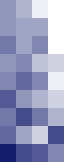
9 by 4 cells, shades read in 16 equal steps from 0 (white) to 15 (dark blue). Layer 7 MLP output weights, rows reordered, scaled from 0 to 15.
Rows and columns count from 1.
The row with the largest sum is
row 9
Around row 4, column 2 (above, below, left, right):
6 10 7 4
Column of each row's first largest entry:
1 1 1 2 2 1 2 4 1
